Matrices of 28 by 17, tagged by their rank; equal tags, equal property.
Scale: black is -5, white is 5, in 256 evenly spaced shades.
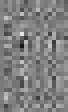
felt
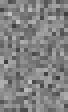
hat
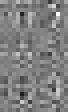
felt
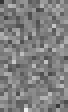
hat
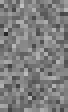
hat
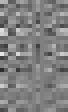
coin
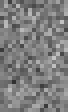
hat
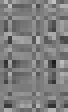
coin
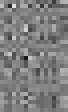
felt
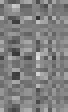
coin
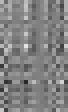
coin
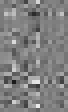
felt
